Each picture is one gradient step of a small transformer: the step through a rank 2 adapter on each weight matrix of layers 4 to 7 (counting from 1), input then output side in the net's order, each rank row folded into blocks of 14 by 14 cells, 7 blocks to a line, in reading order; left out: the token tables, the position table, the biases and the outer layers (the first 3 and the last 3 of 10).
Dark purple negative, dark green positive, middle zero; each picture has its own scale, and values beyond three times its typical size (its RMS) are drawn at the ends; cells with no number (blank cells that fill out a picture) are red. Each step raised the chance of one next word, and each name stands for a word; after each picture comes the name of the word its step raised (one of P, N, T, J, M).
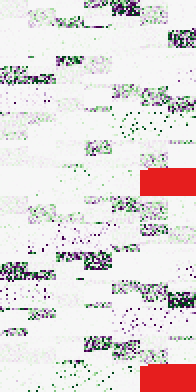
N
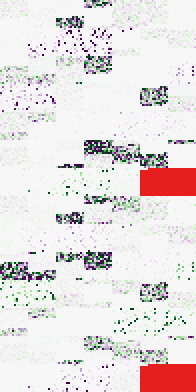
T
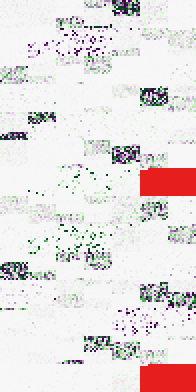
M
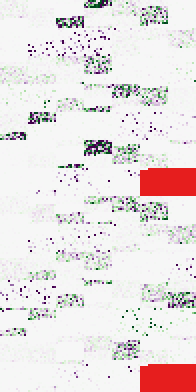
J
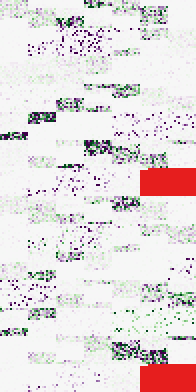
J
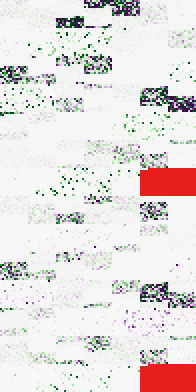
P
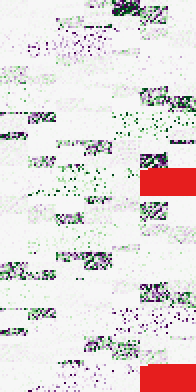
M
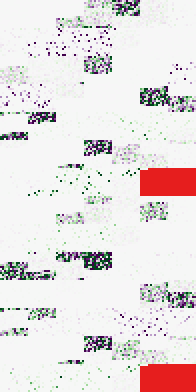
M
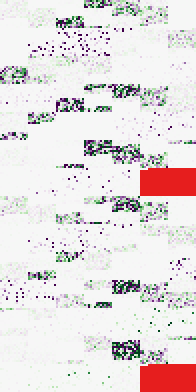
J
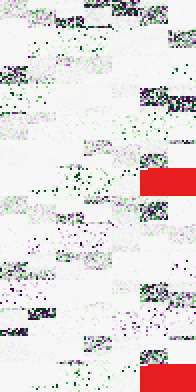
P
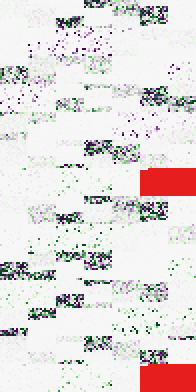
T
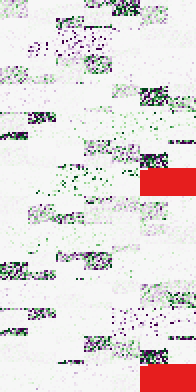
M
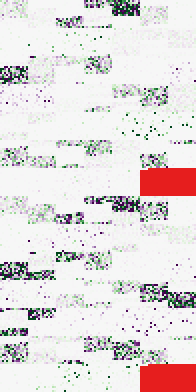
N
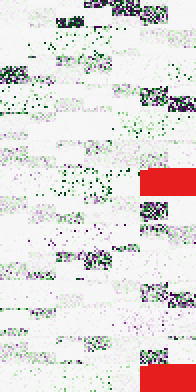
P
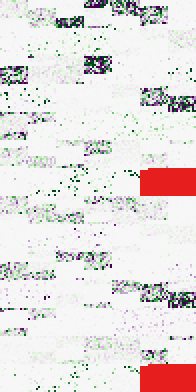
P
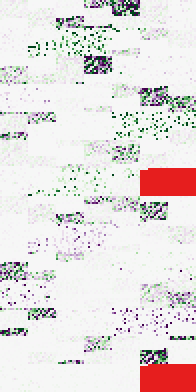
N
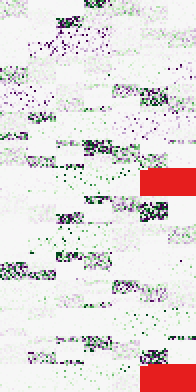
T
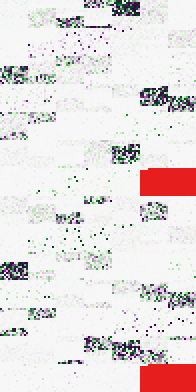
M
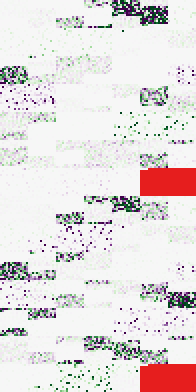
N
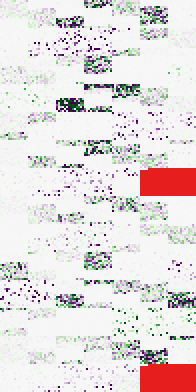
J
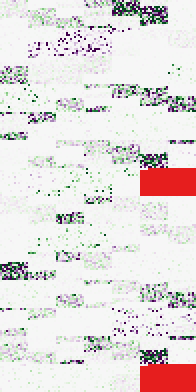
M
